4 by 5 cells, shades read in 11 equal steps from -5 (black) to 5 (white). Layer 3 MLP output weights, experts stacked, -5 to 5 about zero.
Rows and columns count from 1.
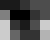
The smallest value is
-5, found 2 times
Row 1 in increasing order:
-4 -4 -3 -2 -2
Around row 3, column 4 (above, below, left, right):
-3 -3 -4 3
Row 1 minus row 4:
-7 -3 0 1 -4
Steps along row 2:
down same up up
